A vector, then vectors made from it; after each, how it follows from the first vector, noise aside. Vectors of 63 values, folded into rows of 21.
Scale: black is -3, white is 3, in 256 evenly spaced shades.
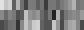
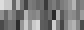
copied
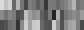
copied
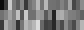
sign-scrambled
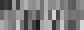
negated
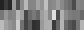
negated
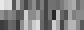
copied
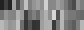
negated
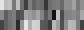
copied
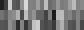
sign-scrambled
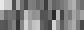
copied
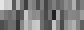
copied
